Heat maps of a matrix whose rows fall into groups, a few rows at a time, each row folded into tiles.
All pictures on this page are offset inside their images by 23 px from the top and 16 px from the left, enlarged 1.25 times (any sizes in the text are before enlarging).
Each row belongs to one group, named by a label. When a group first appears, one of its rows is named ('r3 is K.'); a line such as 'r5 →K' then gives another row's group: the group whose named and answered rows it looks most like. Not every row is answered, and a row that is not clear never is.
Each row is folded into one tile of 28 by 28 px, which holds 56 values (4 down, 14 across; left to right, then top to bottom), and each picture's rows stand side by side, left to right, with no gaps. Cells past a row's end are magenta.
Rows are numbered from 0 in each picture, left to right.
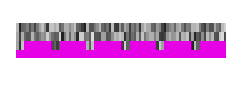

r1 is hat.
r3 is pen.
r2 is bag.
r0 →bag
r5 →pen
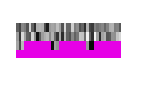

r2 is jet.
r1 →hat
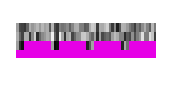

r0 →jet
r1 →jet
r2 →hat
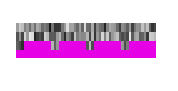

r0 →hat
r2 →pen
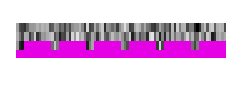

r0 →jet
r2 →bag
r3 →hat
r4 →pen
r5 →jet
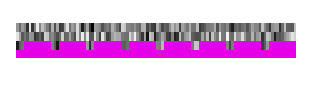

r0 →hat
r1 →jet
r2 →jet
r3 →hat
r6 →jet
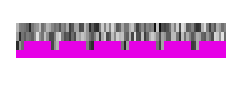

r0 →pen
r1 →bag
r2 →jet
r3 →hat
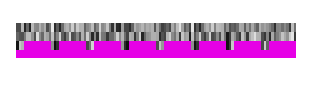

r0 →pen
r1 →jet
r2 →hat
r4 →pen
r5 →jet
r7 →pen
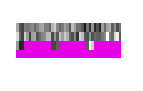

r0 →jet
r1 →hat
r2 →pen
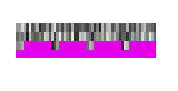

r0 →hat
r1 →hat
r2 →pen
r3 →pen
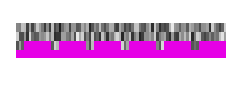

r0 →hat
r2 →bag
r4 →bag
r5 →bag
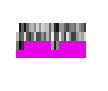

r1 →jet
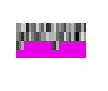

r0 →hat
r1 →hat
